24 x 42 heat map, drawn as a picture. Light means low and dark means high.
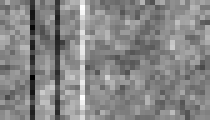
On average the colour sits 50% of the way up the scale. Columns 7, 12 and 17 stand out from the rest. A few values lie far out on both sides of the bulk. No overall slope runs across the table. Streaks run downward.
